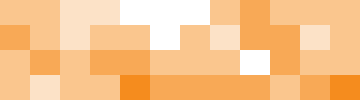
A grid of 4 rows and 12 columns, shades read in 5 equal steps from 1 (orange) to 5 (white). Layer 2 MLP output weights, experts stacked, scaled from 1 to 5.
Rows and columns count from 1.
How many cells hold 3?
22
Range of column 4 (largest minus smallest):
2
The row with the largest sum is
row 1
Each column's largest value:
3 4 4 4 5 5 5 4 5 3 4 3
